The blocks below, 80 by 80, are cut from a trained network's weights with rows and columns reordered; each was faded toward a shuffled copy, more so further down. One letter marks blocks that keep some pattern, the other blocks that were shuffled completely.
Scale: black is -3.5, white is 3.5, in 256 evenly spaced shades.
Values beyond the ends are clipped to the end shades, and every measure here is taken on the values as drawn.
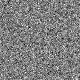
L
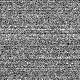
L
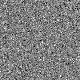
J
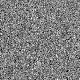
L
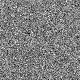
J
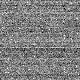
L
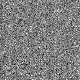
L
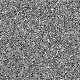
J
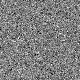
J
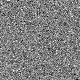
J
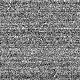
L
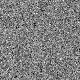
J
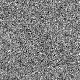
L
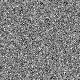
J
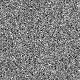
J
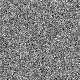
J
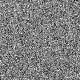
J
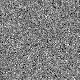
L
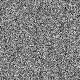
J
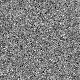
J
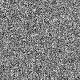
L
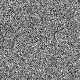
J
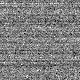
L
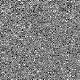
L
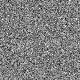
J
